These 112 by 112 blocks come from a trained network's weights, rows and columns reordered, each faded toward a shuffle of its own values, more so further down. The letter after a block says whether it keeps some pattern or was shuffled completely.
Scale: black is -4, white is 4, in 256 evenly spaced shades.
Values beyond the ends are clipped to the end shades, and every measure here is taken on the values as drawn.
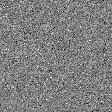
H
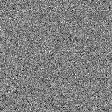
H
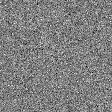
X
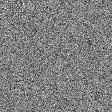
X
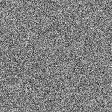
H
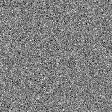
H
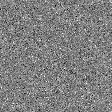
X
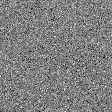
X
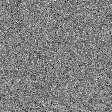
X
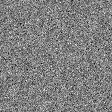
X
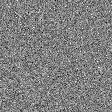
X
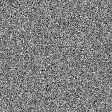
X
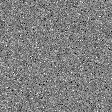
X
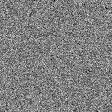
H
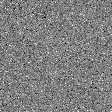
X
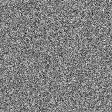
H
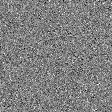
X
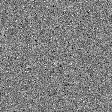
H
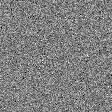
X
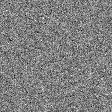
X
